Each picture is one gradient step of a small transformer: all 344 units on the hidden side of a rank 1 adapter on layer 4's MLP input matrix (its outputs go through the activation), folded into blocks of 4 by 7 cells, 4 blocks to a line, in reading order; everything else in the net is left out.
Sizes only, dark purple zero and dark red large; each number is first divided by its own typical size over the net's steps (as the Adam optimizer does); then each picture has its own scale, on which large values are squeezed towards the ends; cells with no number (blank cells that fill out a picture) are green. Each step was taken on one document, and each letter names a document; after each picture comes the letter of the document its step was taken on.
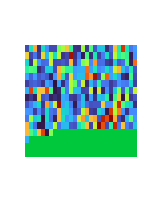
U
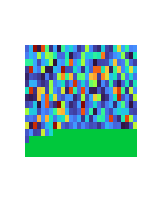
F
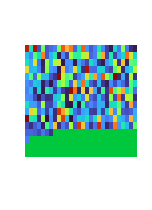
U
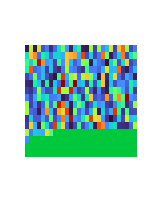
U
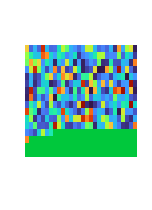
F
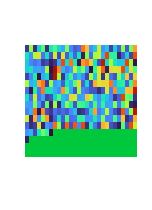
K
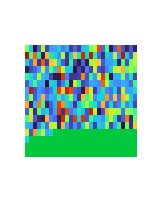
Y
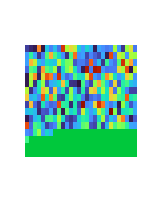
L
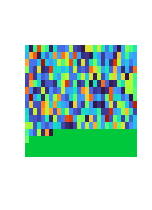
L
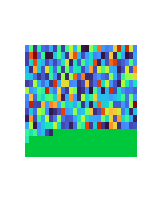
L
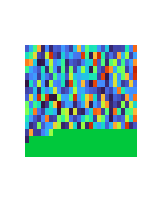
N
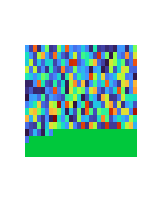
N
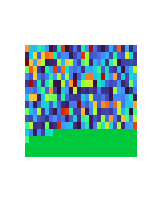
F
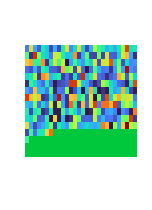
N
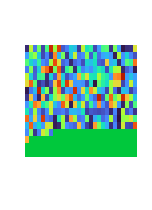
Y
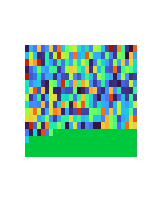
Y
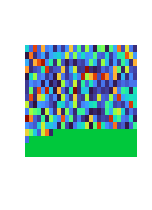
U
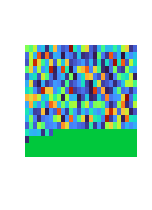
L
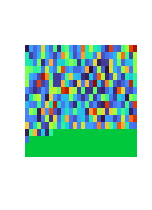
N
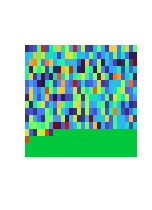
U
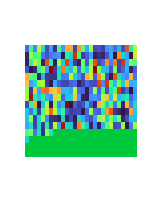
L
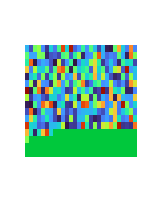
L
